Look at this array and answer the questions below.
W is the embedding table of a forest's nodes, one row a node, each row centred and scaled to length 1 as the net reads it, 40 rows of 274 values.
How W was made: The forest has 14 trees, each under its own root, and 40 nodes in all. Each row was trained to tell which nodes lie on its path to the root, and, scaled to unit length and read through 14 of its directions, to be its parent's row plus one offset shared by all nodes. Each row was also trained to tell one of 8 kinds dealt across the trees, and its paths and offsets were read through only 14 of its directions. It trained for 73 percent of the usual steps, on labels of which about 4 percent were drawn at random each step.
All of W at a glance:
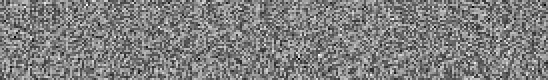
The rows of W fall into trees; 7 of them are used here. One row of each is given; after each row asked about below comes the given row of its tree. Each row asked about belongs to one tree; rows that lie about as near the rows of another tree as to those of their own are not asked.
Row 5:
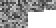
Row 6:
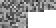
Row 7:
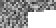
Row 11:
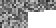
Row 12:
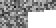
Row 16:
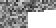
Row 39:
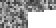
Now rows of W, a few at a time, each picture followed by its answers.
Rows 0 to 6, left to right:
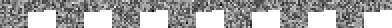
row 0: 11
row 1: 16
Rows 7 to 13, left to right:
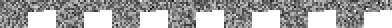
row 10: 39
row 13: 7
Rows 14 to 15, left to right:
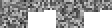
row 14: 12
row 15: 39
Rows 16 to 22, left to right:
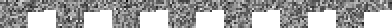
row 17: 16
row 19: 7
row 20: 5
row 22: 7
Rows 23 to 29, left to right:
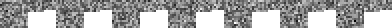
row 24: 16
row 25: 7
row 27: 12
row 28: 11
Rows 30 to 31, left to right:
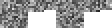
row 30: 12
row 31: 5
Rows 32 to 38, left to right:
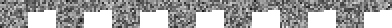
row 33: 16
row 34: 39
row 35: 5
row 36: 11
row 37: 11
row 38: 16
